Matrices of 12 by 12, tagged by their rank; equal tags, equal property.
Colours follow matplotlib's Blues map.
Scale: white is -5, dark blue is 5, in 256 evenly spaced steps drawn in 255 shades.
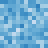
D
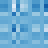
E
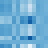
E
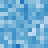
D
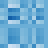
E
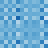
E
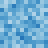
D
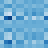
E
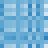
E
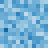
D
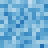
D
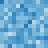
D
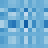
E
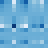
E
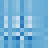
E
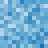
D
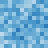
D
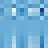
E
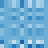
E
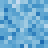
D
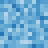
D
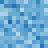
D
